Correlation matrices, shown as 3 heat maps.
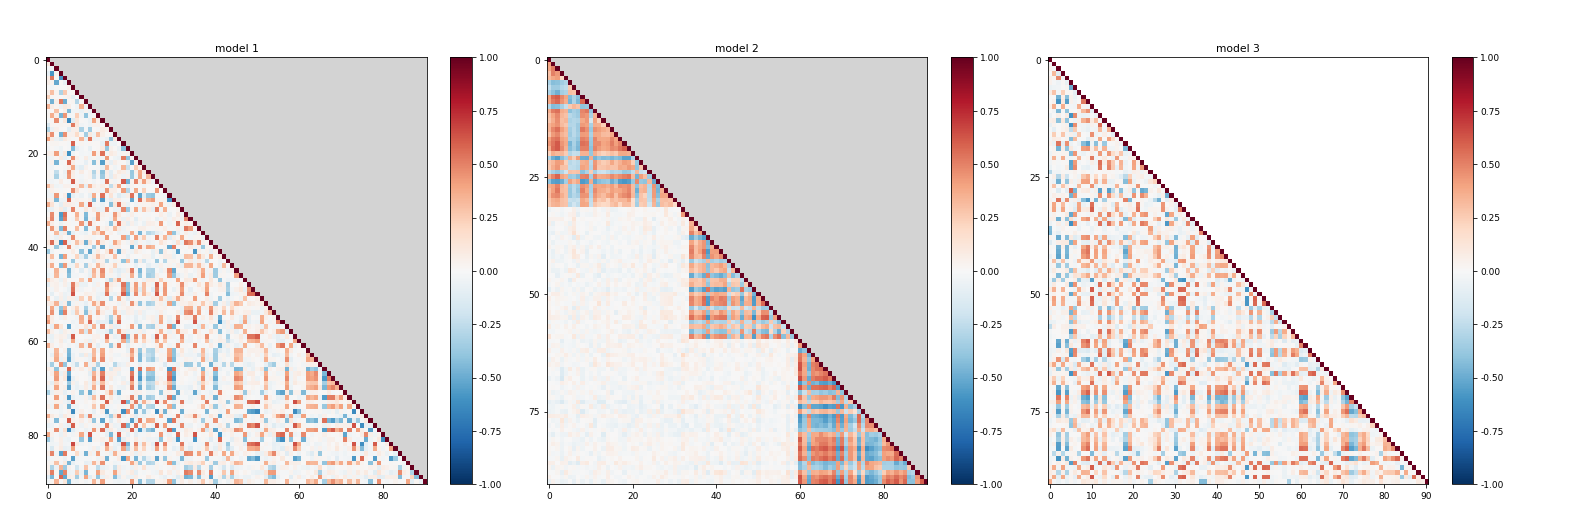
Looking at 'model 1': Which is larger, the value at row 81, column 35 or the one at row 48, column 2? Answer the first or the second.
the second
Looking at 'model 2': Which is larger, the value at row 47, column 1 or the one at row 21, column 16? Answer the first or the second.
the first
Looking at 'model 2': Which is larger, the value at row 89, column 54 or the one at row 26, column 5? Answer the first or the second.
the second
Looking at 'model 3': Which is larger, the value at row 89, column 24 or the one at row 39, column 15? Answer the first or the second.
the second
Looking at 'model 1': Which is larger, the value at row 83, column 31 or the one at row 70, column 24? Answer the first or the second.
the first
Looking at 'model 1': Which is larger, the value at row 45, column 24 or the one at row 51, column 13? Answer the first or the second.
the second
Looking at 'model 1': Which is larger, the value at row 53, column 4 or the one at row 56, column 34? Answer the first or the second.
the first
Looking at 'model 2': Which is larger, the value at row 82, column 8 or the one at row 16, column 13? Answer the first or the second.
the second
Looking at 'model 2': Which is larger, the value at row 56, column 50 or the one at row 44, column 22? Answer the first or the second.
the second
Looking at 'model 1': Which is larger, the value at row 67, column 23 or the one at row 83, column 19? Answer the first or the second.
the first
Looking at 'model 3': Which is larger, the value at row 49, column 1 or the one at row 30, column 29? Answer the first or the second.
the first
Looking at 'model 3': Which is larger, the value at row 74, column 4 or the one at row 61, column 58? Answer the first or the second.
the second
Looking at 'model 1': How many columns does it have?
91
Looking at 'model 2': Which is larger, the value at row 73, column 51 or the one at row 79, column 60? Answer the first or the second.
the first
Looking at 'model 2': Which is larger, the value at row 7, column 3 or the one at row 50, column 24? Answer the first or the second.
the second
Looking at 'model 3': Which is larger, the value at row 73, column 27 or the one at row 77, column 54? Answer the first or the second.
the second
